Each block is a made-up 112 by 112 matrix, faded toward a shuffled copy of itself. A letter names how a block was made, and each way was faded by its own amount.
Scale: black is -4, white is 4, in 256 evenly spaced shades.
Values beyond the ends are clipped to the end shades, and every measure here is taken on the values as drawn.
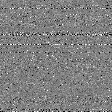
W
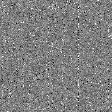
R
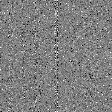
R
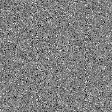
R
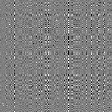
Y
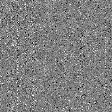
R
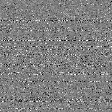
W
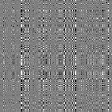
Y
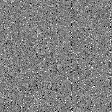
R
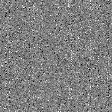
R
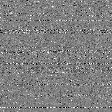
W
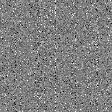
R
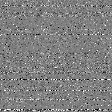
W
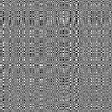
Y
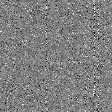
R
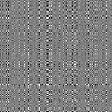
Y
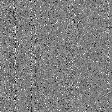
R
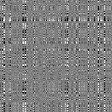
Y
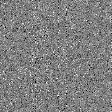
R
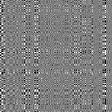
Y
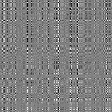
Y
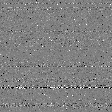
W
